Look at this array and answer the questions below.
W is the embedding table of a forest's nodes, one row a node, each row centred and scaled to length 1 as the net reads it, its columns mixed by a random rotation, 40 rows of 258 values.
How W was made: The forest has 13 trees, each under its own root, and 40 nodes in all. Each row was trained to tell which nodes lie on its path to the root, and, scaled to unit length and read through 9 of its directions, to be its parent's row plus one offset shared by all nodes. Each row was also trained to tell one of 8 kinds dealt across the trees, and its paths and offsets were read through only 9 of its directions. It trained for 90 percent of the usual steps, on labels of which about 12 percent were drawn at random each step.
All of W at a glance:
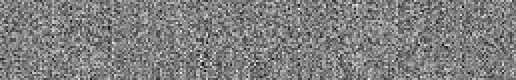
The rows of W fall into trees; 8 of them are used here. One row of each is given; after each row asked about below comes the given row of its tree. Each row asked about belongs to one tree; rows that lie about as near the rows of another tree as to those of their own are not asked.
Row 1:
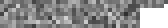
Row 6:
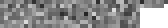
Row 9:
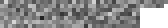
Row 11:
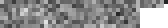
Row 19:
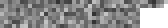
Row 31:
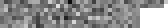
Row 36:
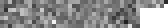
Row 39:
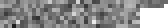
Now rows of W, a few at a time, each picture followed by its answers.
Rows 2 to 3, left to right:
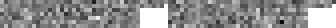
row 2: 36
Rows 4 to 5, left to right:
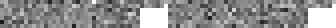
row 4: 19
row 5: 1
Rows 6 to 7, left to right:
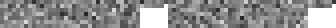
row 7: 36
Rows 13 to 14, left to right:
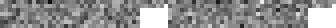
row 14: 19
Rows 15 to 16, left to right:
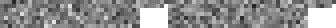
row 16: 36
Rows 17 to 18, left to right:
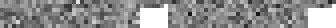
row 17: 39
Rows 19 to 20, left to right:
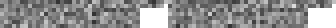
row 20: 19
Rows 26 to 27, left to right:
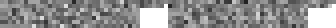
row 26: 31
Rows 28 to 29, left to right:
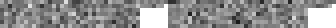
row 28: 6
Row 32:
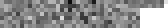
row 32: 39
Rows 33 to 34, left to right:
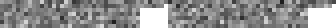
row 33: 6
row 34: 31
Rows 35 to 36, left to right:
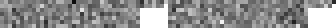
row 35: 39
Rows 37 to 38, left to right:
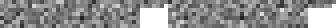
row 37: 39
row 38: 31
